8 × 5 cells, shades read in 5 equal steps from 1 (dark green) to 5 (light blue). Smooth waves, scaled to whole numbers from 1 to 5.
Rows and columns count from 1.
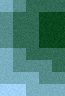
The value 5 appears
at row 8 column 1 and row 8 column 2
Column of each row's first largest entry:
1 1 1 1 1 1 1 1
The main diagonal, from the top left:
4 2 2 1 2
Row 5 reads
4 3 2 2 2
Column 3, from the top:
2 2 2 2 2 3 4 4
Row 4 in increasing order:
1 1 2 2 3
